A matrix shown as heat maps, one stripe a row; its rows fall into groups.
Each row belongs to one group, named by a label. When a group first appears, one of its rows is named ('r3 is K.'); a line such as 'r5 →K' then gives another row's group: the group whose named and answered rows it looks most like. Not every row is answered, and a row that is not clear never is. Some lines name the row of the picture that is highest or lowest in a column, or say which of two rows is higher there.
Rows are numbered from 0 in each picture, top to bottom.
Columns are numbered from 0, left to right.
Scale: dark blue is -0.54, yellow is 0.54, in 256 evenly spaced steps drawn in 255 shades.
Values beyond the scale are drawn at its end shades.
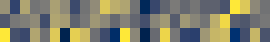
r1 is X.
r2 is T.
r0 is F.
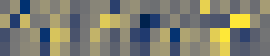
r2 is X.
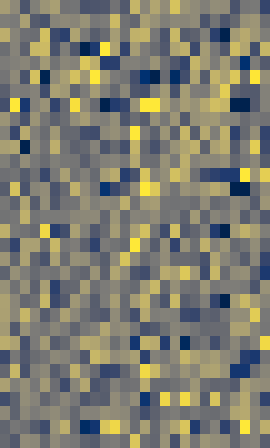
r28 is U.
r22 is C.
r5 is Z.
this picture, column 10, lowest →7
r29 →F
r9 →U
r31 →U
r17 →U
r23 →F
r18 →T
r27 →C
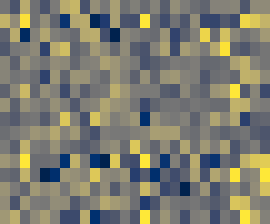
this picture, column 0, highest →1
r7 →F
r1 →C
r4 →F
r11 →C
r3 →X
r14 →F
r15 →C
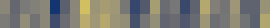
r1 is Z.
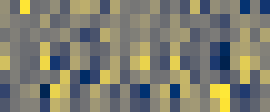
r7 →X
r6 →X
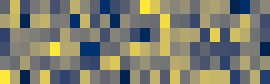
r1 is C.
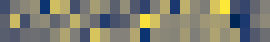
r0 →X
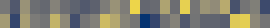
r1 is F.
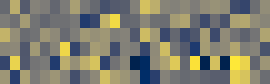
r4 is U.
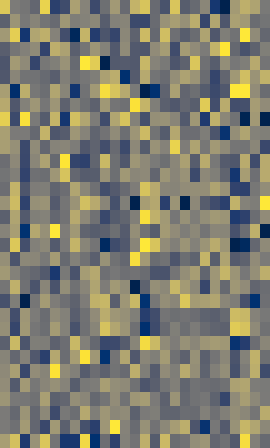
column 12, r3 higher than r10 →Yes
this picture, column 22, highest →3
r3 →X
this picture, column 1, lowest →6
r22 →F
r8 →T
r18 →U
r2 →C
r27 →F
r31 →C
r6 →F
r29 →Z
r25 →T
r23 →F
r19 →Z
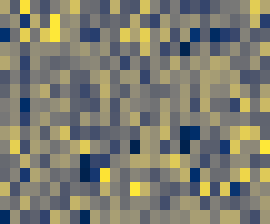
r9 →C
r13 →U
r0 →C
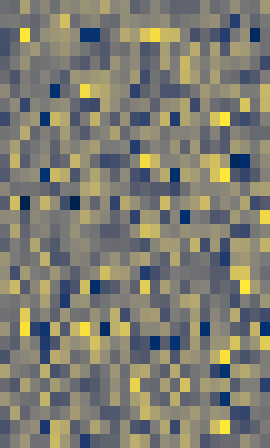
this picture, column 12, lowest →22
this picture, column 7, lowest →14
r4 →U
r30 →X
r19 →F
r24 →Z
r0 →Z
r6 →Z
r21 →C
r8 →X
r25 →X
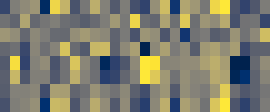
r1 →U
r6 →X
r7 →X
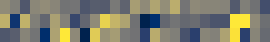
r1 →F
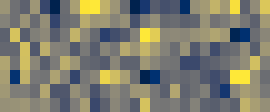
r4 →C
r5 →F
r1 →Z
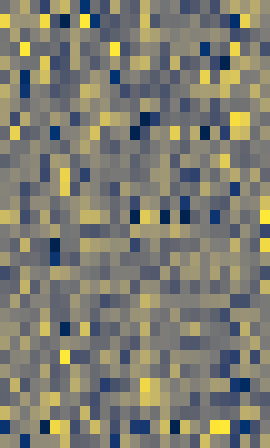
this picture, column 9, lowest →1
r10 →T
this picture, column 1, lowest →8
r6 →Z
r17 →Z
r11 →X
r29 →C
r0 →C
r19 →U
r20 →Z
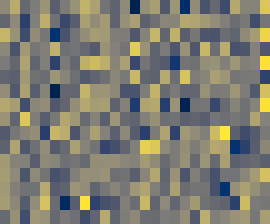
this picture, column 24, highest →14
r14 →C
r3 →U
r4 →Z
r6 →Z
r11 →U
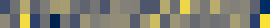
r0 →U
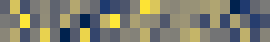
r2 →C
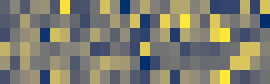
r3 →C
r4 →F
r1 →U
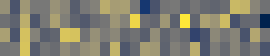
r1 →U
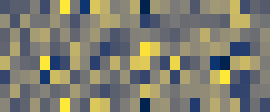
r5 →X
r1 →F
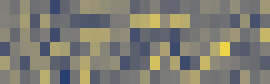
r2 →Z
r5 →C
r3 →X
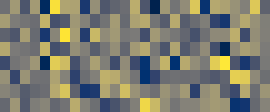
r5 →F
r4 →X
